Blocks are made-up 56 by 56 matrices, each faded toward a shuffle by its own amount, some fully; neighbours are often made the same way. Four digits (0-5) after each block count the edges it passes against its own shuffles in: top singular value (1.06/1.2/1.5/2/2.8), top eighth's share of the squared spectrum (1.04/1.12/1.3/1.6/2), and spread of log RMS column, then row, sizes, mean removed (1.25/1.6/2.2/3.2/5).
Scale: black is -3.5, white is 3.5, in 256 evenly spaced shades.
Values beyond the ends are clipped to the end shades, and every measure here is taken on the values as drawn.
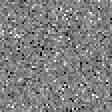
1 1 0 0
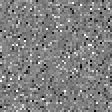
0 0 0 0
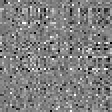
4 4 2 2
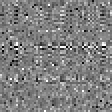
4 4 2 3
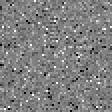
2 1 0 0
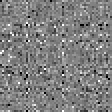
4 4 2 2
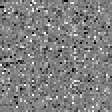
2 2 1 0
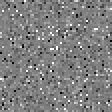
0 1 0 0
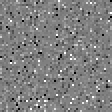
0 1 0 0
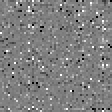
2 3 1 1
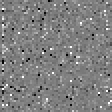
2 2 1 0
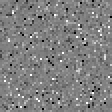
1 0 0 0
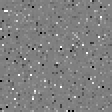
0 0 0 0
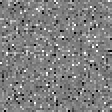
2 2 0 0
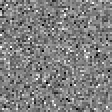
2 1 0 0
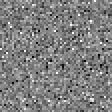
0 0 0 0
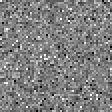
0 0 0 0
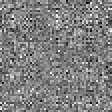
4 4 2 2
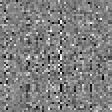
4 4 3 2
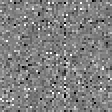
3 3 1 1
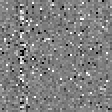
3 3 1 0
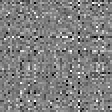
4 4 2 2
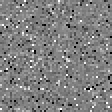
1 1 0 0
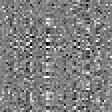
4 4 3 2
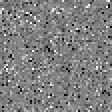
0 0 0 0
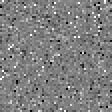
2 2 0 0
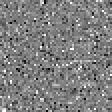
2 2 1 0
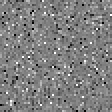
2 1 0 0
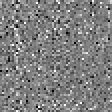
3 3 2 0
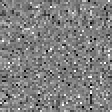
3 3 1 1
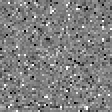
0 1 0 0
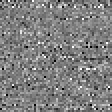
1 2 0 3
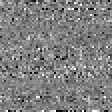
2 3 0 3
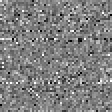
1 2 0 2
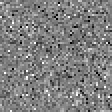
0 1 0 1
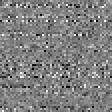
2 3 0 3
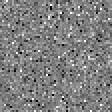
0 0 0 0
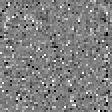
2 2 1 0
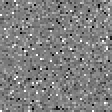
1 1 0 0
